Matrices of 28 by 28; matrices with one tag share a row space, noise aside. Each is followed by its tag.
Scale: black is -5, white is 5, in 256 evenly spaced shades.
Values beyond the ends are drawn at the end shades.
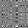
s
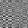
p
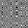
s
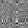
s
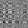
p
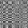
p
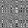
s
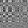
p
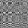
p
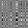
s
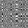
s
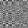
p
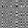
s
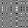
s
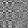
p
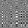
s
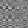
p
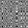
s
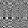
p
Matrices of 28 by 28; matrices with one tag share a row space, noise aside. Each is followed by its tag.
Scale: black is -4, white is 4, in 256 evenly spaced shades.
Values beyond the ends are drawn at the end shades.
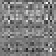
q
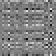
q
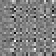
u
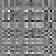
q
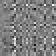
u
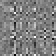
u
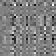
u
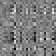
u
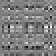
q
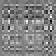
q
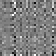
u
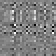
u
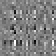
u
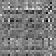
q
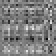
q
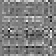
q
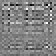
q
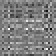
q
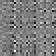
u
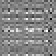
q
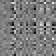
u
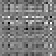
q
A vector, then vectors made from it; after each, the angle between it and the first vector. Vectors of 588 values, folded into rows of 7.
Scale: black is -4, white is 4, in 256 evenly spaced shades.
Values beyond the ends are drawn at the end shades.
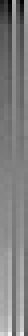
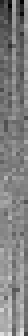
nearly parallel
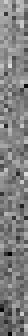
partly opposed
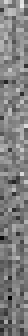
partly opposed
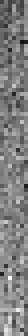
partly aligned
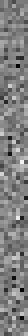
orthogonal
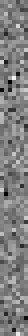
orthogonal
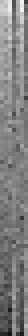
nearly opposite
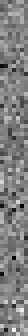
orthogonal
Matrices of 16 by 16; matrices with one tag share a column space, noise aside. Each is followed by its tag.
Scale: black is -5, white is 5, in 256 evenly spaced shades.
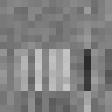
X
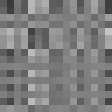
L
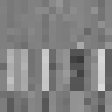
X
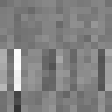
X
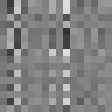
L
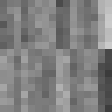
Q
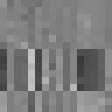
X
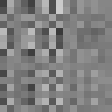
L
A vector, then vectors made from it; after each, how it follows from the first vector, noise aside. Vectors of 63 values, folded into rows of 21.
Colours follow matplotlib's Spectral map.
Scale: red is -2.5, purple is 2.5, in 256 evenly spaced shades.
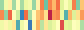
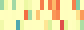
partly zeroed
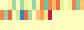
partly zeroed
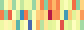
copied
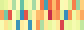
copied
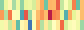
copied
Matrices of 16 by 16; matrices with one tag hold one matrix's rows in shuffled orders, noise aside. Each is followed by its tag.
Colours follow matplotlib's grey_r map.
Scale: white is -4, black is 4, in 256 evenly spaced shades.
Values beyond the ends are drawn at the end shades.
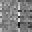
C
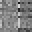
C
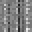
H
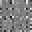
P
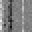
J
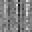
H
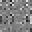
P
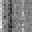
J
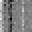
J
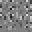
P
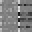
C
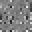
P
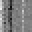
J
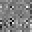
P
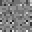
P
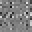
P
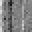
J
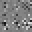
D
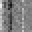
J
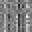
H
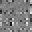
P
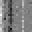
J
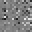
D
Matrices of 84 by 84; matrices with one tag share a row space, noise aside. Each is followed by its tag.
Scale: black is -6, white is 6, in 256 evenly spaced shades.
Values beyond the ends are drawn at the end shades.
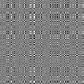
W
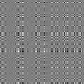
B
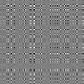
W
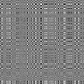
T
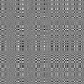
B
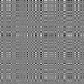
T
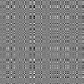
W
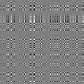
W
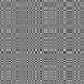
T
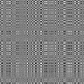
T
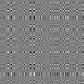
W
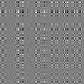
B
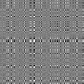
W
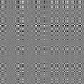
B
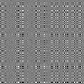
B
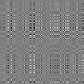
W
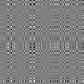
W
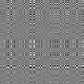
W
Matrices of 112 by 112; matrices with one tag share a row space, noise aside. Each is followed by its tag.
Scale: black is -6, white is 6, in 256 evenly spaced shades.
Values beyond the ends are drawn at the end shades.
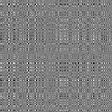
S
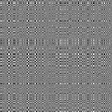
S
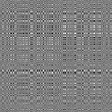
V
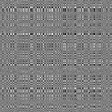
V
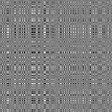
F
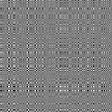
S
